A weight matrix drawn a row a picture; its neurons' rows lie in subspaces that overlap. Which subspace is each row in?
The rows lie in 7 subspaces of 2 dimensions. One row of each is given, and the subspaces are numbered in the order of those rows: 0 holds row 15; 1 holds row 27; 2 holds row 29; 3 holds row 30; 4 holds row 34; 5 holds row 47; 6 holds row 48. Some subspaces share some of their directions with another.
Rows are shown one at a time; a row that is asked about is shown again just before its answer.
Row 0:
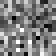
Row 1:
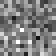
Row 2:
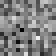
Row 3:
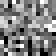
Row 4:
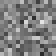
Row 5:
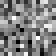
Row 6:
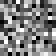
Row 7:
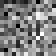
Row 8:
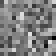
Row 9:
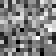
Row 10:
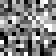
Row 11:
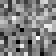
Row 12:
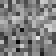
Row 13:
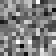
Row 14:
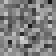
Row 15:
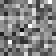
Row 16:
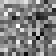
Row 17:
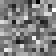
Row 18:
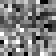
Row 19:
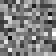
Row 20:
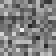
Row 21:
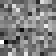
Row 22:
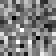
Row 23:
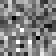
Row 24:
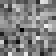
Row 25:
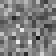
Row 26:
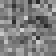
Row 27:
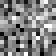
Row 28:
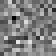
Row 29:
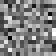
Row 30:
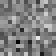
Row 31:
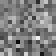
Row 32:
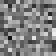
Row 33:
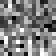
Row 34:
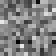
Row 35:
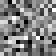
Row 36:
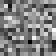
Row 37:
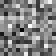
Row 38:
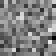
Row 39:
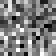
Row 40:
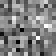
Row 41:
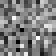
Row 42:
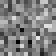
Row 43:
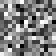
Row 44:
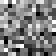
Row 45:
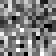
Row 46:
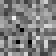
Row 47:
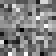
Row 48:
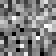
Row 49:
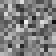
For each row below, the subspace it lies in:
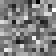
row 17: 4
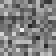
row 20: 0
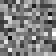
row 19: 2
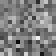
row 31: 3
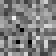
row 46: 6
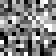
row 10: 3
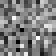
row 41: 2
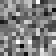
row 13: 4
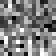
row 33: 1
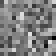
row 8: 6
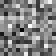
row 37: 0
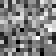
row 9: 6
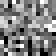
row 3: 1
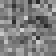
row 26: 4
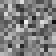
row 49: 3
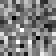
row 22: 2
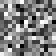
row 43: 3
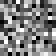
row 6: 2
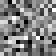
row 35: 5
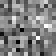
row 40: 4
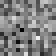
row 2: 0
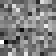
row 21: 5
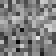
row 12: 6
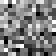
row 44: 1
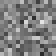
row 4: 3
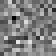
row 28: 5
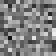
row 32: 2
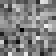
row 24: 5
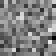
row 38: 6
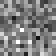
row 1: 0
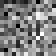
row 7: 1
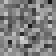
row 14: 0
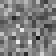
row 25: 1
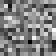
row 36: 2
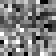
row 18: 5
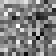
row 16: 1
